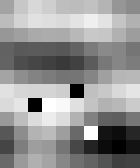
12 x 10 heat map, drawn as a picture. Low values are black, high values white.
Ninth with the lowest average: bottom right. Average level on the scale: 60%. Stripes: horizontal, repeating 2 times. Lone odd cells: 3, 1 higher and 2 lower than their neighbours.
